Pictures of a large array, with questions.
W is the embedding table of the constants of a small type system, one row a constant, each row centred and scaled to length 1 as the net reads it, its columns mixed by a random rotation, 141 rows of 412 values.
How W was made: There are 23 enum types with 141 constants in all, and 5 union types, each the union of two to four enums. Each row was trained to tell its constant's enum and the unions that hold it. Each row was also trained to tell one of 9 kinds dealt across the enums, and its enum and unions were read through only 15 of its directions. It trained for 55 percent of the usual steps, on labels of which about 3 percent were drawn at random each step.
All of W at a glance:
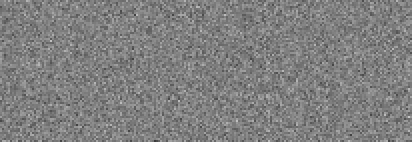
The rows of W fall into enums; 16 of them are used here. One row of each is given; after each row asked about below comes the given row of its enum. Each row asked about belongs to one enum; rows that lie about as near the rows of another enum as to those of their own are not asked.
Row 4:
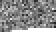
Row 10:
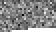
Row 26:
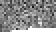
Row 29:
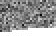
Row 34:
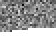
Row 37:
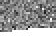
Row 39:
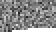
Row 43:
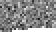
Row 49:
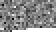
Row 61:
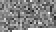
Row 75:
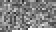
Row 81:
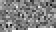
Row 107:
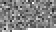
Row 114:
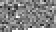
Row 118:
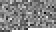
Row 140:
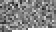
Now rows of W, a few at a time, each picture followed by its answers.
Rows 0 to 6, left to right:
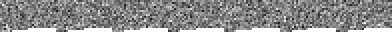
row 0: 118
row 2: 4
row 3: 107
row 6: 75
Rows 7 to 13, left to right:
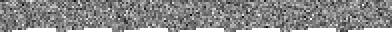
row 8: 39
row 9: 49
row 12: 29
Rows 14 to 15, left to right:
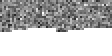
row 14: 29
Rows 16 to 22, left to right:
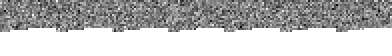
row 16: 37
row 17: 118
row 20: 37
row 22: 4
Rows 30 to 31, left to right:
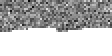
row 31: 81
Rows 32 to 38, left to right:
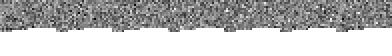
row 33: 43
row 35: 4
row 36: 10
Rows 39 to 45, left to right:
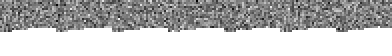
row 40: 43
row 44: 39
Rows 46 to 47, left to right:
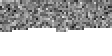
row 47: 37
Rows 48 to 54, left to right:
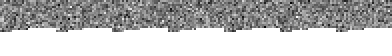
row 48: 75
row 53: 26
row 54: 75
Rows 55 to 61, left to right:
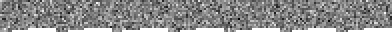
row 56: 49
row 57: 37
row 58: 61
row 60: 4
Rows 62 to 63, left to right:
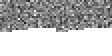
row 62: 26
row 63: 140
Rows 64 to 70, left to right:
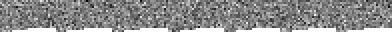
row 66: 140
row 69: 26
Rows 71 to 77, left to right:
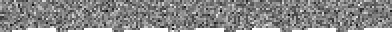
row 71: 81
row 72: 61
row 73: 10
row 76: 114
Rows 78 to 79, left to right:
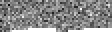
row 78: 39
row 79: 107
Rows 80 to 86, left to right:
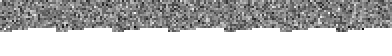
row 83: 107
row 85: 26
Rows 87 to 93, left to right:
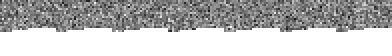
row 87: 34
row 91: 118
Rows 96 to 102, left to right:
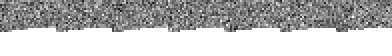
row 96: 43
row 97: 4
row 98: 118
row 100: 75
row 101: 39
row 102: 34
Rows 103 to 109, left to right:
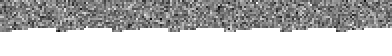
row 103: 37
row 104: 39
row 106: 61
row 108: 49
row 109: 26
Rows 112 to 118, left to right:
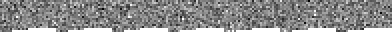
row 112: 75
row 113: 114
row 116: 61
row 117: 26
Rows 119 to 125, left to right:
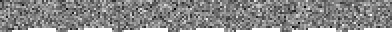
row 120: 118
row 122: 107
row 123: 61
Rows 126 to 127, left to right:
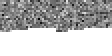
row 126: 43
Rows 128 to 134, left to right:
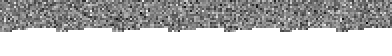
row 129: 61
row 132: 75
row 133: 118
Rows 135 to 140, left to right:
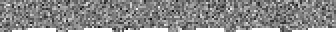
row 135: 114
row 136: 39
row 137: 43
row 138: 37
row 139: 4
